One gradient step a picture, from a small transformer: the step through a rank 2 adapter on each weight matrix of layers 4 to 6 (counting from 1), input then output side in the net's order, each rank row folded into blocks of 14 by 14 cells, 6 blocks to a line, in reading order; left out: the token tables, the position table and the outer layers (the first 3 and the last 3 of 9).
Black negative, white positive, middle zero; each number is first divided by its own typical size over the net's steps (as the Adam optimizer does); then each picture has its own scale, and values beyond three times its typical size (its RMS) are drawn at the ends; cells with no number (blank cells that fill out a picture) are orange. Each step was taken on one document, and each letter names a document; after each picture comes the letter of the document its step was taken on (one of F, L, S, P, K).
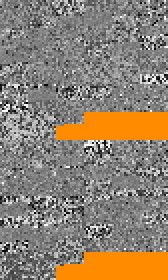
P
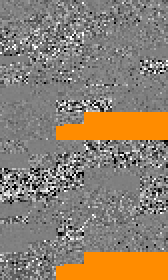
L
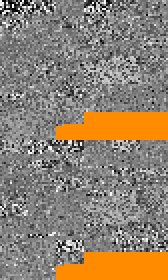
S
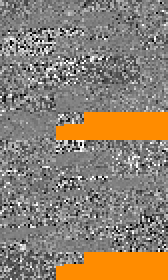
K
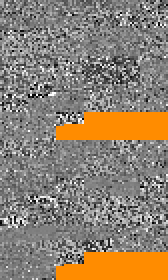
K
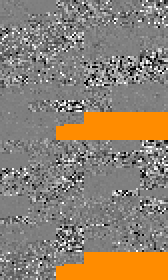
L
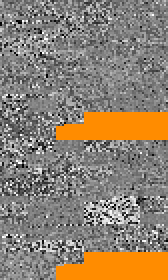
S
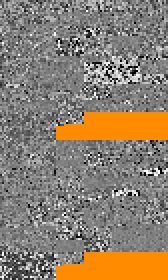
P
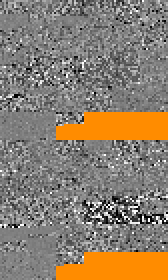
K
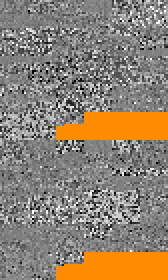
K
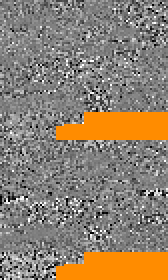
K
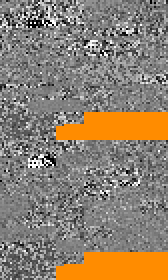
P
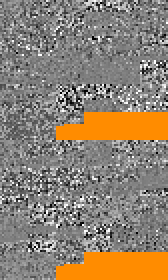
P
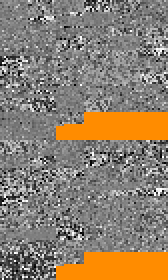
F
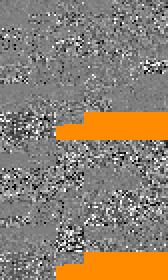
L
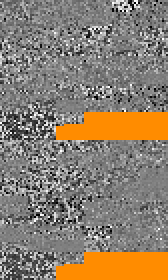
P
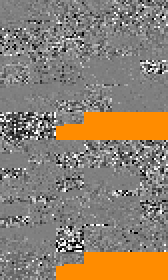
L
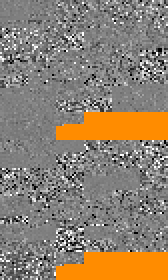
L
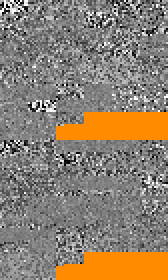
F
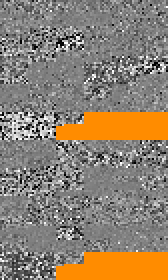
P
